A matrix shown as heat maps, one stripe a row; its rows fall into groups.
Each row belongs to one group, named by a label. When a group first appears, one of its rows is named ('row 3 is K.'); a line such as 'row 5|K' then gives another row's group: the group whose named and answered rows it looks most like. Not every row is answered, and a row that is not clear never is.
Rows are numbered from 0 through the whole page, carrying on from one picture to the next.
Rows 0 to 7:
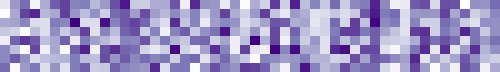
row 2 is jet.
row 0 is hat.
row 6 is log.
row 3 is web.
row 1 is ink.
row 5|web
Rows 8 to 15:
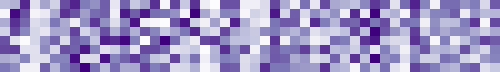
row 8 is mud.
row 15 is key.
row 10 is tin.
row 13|key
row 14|jet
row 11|log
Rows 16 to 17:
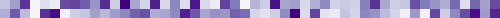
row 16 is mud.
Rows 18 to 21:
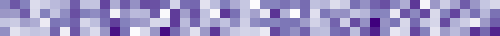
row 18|log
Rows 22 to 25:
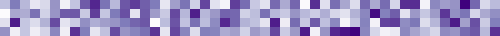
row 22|tin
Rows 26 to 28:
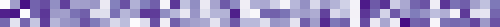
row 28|mud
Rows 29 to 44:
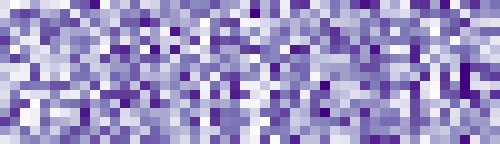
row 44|ink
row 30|hat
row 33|key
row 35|log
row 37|web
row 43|mud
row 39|tin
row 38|ink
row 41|key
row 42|key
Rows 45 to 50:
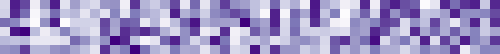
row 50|jet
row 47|tin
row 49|web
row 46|tin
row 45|tin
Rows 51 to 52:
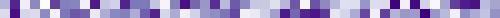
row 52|key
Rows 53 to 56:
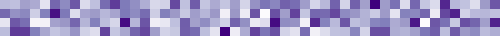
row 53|jet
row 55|tin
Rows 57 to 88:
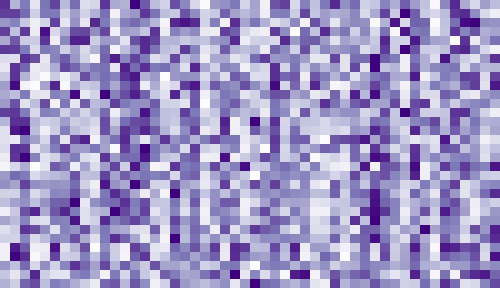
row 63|jet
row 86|mud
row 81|jet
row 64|hat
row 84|tin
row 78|jet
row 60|mud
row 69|log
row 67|jet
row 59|tin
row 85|tin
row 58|log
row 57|jet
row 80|ink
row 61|key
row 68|key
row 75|tin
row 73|hat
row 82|mud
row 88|jet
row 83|jet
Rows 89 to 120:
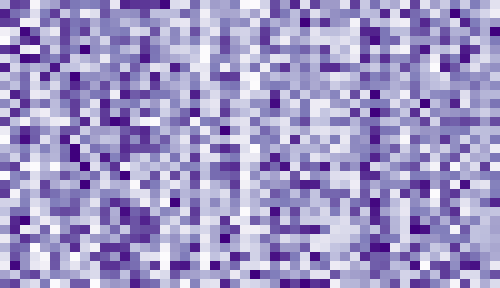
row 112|hat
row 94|key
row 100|mud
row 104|hat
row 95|ink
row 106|mud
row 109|key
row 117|tin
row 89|hat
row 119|jet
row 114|key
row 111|jet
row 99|hat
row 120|key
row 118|tin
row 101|log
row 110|mud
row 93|ink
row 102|web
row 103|ink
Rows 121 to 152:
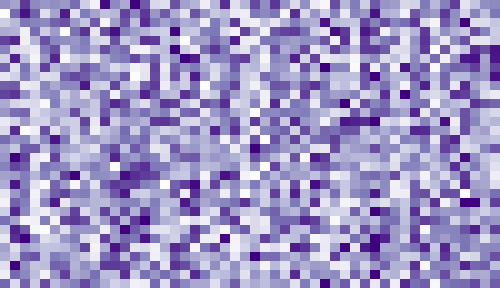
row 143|tin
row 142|hat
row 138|tin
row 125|key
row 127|tin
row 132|web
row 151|hat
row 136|hat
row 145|key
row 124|web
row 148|web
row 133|log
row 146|tin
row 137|jet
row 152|mud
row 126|web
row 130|key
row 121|jet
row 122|hat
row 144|log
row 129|mud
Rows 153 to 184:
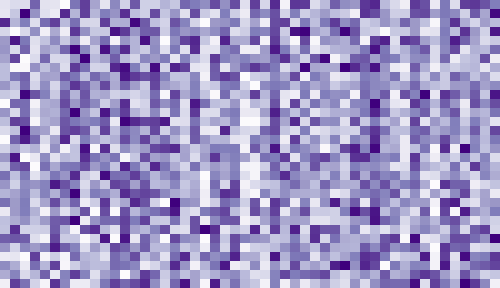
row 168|hat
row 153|web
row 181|web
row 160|web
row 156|web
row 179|tin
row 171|hat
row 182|web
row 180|ink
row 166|hat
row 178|hat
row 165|mud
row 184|tin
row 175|jet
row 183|key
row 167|mud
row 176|web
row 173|ink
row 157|log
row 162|mud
